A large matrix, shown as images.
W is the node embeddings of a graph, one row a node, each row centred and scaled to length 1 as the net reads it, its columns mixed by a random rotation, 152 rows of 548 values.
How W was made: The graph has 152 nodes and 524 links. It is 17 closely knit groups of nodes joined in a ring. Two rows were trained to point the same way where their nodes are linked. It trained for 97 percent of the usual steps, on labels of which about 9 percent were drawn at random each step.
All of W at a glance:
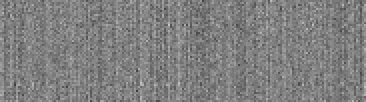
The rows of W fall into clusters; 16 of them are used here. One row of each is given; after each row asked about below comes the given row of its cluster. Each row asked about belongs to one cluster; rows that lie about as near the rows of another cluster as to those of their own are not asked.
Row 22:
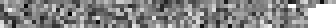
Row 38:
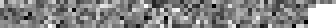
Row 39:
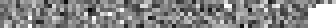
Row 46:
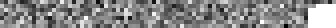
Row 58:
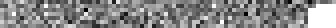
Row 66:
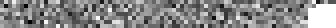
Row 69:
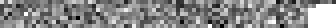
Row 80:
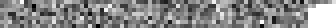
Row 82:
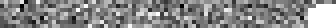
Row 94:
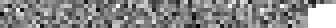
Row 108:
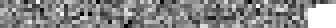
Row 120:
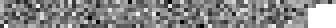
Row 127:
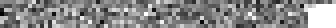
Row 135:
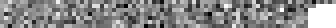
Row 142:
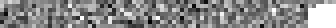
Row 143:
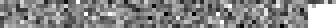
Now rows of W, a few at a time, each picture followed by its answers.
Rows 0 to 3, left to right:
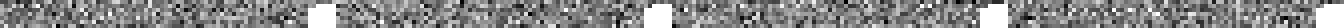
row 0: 120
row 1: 94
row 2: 108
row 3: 80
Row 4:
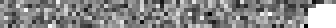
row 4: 135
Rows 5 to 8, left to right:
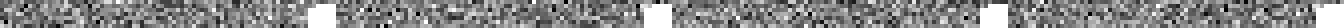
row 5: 22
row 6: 127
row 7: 69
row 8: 127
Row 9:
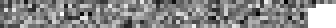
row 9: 108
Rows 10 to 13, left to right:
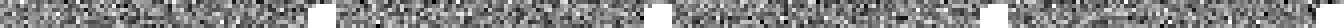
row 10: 58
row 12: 142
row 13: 58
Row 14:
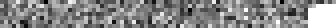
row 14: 142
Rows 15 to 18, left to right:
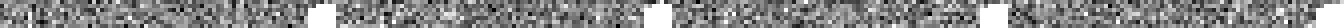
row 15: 39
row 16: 143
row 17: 108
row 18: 142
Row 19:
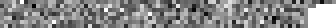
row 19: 80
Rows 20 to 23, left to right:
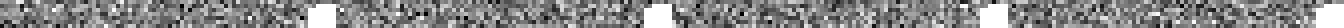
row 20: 82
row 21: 108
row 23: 66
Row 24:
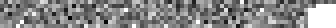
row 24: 69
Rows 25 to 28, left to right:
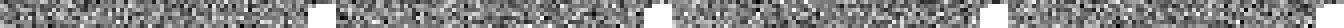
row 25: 46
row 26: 108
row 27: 58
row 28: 58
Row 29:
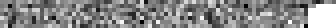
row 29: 135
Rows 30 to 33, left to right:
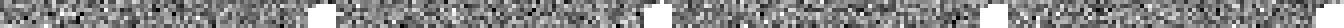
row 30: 143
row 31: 143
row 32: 120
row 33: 39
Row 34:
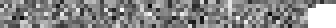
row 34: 80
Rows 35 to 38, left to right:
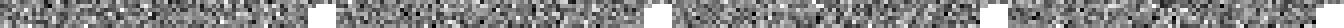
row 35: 39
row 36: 66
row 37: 38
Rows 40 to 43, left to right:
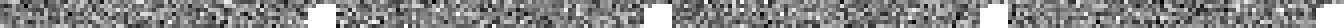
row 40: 66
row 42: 120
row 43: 142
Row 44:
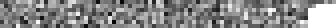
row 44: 142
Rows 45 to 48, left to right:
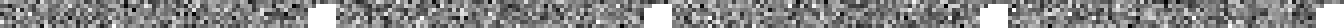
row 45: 94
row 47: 94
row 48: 108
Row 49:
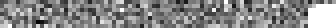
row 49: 39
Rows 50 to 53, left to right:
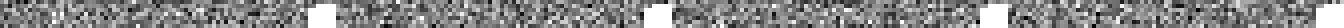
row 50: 108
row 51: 46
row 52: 38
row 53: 142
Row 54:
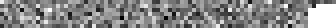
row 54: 94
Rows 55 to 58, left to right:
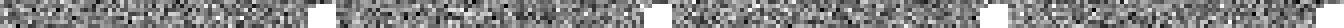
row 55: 46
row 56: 127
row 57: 82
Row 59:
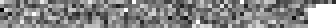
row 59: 69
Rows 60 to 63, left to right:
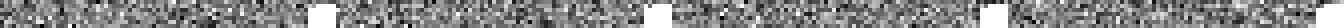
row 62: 46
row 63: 142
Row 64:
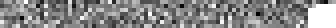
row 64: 58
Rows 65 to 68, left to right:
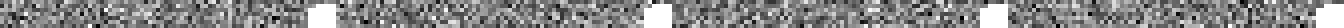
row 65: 80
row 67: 108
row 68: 22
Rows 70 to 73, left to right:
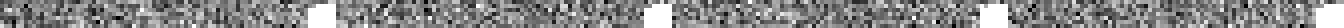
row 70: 22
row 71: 39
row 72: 143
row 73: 22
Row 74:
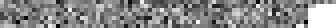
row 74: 38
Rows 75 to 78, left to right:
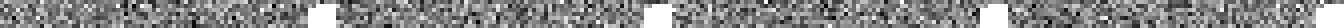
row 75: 94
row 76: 46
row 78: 22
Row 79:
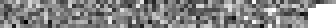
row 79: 142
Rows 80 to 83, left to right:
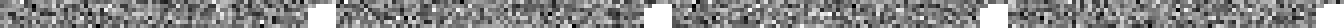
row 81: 69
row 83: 120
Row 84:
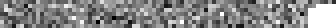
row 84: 22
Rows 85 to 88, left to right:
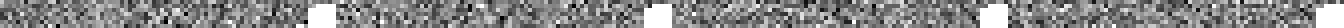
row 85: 38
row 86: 94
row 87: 82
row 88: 82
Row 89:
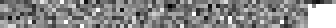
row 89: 46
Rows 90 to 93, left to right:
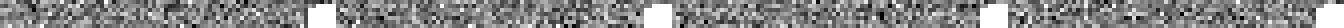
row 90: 46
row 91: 22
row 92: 135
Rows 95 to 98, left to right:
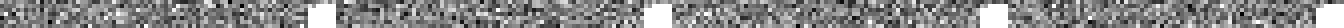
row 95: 143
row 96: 66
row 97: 69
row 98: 58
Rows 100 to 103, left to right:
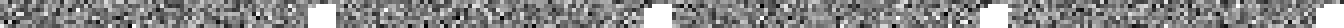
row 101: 94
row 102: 94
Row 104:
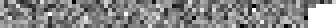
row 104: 46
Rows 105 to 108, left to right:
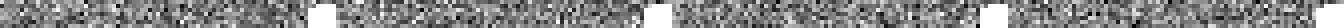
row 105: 82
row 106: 58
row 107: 135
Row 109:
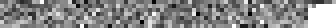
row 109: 46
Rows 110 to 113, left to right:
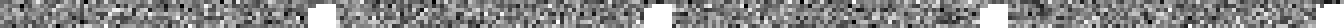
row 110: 82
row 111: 58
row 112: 120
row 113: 46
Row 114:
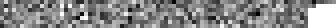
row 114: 108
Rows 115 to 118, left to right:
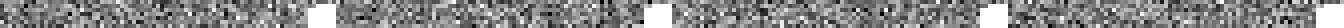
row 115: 22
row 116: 38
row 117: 39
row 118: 80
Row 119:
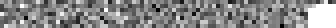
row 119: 143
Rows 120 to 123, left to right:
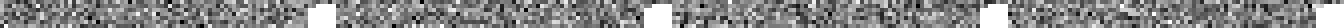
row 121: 82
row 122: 135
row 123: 127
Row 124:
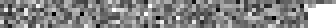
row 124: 127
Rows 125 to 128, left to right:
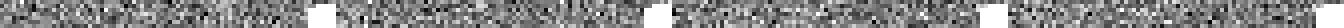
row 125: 80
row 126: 39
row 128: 127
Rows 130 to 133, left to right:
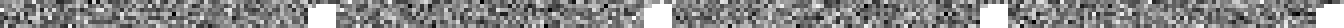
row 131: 66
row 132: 38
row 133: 142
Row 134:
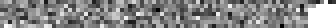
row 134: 143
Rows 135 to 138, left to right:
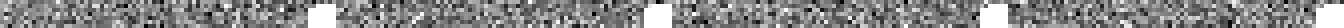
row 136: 58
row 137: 82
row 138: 66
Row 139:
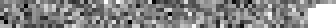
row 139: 22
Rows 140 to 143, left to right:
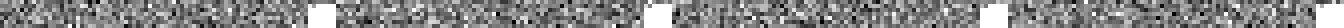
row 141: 82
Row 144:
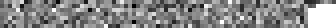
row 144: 82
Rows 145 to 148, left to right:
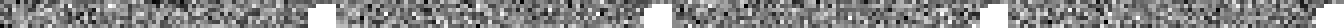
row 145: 108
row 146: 39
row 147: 142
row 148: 39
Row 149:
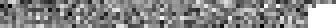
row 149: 66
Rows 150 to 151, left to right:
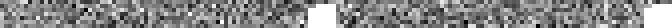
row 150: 58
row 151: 22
